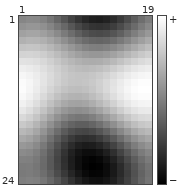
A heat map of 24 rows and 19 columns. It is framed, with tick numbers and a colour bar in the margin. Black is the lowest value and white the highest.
There are no lone odd cells. No regular stripes run through it. The bottom middle is the ninth with the lowest average. The middle right is the ninth with the highest average.
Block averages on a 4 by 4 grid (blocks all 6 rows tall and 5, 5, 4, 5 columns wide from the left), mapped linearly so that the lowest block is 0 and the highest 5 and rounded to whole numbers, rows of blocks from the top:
3223
5445
4234
2002
